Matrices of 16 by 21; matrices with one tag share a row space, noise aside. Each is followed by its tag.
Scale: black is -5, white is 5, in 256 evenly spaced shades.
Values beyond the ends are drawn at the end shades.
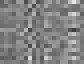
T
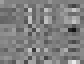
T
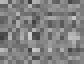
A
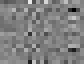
T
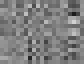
T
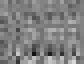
A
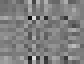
T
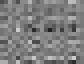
A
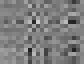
T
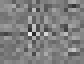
T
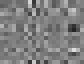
T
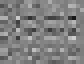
A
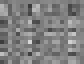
A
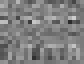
A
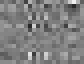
T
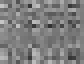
A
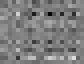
A
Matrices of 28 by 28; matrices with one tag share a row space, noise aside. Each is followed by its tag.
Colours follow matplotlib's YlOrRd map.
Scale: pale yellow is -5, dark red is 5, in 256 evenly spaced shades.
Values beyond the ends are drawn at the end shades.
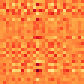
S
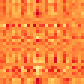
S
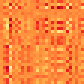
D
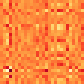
D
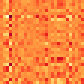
D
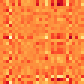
D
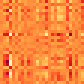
D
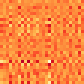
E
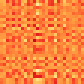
S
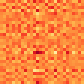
S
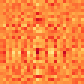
S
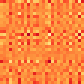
E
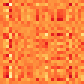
D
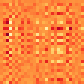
D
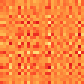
E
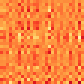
E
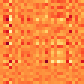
D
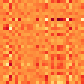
D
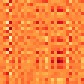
D
